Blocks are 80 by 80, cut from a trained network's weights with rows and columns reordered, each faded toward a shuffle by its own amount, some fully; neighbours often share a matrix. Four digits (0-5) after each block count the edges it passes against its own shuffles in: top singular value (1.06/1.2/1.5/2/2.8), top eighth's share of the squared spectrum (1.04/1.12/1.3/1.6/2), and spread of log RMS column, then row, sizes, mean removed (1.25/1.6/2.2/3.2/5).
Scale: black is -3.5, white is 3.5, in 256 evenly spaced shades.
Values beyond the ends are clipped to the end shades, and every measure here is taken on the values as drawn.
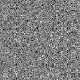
4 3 2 0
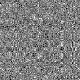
4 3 1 1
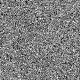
0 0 0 0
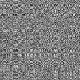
5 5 2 3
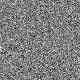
1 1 0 0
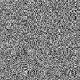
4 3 2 0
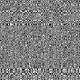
5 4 2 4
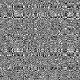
5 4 2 3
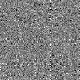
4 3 2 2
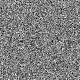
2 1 0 0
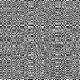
5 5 3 4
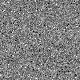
0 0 0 0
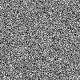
2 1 0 0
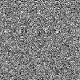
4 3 0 2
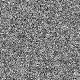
2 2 0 0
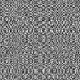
5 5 3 3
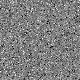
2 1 0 0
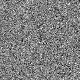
2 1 0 0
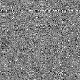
4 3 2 2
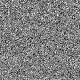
2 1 0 0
